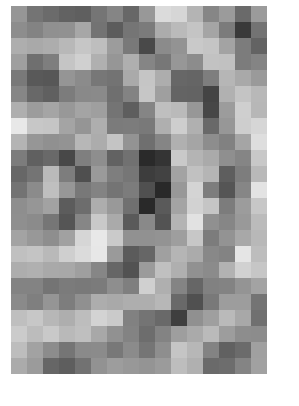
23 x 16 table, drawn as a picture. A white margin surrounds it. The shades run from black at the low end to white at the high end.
The histogram is bell-shaped. Concentric rings centre on the middle left. An odd patch, lower than its surroundings, sits in the centre. No single row or column stands out from its neighbours. There is no overall slope.
